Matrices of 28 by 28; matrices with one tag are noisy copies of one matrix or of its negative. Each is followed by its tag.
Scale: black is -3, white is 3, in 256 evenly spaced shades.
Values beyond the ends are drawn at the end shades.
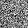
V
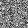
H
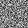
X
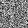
H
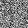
H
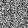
H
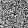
V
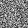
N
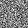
N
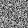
X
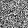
V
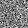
N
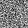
N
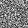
N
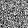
V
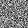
X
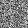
H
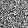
V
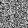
H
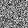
X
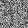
H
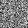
H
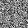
H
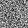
N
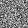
N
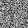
H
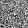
V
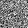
V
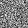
N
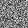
X
